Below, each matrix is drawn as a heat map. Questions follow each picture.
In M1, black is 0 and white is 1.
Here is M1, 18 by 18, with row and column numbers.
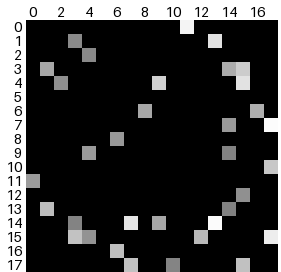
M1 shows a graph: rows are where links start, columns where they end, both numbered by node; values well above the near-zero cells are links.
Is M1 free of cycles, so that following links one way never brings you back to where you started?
no
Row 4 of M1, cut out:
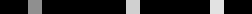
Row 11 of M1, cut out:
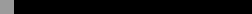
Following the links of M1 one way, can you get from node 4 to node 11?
no
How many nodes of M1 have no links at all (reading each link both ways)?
1
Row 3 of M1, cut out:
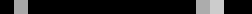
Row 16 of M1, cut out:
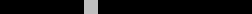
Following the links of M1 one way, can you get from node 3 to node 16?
no
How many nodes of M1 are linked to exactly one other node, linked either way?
7
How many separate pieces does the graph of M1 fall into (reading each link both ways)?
4
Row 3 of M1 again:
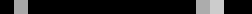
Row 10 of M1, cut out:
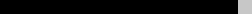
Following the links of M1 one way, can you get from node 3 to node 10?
yes
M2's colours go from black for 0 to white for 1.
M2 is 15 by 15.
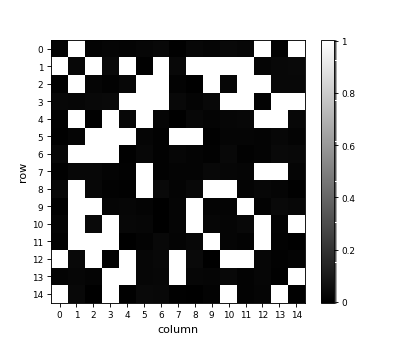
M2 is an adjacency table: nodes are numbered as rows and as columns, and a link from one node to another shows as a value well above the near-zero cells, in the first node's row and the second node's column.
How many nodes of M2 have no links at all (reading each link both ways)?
0
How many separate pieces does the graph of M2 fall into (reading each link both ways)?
1
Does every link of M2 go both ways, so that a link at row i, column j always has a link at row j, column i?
yes
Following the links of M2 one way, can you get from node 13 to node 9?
yes
